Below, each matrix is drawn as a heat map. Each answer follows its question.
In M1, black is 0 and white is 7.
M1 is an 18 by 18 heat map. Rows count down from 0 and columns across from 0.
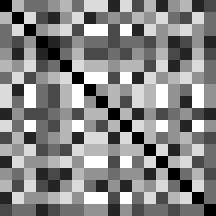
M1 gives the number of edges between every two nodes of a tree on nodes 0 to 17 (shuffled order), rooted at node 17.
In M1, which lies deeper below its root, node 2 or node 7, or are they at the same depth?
node 7
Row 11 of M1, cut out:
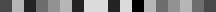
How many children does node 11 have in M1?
2
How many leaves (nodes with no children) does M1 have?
9
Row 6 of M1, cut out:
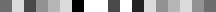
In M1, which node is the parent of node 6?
11
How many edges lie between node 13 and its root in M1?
3
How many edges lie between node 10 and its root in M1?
4
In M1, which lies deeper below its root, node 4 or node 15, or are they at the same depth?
node 15
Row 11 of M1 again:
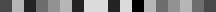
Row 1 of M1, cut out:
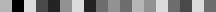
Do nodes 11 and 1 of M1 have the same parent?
no
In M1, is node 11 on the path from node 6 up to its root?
yes
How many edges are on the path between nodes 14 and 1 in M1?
3
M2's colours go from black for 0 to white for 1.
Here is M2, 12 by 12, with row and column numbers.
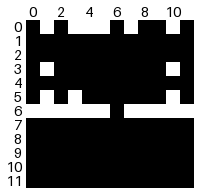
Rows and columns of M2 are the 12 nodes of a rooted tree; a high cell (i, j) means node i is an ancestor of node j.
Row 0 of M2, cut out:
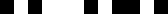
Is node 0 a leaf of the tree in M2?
no
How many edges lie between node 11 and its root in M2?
1
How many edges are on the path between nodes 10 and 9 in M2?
5
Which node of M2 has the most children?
6
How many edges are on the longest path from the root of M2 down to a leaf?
4
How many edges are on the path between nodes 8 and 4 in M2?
3
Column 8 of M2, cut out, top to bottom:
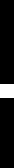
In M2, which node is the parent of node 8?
6
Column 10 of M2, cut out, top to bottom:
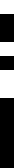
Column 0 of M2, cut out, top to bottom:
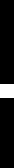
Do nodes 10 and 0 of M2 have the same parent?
no
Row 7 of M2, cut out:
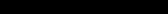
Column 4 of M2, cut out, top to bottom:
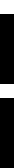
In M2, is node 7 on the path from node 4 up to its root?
no
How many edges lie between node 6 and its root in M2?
0
